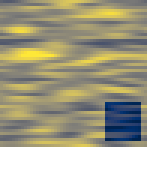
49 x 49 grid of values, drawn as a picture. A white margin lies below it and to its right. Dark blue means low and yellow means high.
The bottom right is the ninth with the lowest average. Values change most from cell to cell in the bottom right. The grain runs across in streaks. The halves do not mirror each other. An odd patch, lower than its surroundings, sits in the bottom right.
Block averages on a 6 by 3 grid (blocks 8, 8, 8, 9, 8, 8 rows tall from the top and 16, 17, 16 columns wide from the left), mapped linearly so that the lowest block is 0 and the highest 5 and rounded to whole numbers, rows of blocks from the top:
344
333
544
343
430
340
